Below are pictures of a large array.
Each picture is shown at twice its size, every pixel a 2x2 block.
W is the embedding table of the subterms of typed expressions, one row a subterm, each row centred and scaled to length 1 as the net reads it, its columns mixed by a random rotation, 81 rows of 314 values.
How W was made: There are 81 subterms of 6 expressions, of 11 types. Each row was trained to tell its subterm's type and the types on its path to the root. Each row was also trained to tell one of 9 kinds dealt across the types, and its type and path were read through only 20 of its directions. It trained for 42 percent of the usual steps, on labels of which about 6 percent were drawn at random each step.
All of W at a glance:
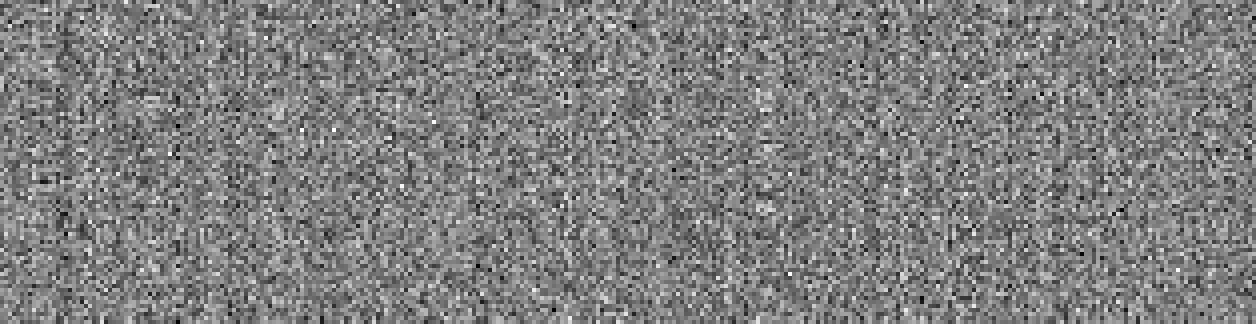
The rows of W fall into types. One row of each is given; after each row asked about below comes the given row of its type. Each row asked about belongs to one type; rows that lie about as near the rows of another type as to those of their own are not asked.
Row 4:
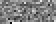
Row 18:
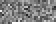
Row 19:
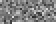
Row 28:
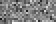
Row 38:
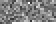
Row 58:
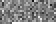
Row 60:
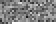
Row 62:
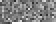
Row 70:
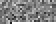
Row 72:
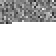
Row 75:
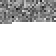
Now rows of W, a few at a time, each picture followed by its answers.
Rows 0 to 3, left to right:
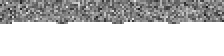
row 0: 28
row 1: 18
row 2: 18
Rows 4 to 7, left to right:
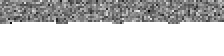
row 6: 75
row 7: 18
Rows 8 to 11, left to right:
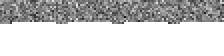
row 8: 38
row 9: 58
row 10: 72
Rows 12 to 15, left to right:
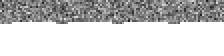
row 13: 72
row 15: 18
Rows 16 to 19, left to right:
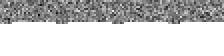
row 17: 38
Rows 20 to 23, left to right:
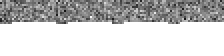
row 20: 62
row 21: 62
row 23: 19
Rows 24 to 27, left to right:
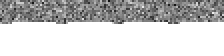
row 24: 60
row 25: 19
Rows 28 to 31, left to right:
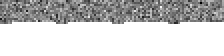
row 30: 60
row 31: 62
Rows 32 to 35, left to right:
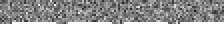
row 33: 18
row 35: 70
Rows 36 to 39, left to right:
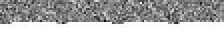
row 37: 38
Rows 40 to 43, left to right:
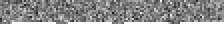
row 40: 60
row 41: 4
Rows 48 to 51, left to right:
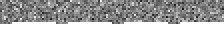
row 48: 58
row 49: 70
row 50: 60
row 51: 19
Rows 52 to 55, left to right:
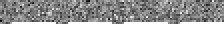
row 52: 60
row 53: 75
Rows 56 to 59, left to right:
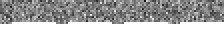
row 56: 38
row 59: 28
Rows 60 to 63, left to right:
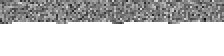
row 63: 70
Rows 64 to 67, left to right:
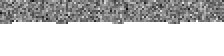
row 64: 38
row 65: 72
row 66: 19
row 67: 28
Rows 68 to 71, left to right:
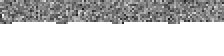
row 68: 60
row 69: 18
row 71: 28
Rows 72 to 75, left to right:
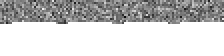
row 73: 62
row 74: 72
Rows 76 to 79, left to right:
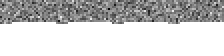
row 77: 4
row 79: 19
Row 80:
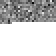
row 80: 19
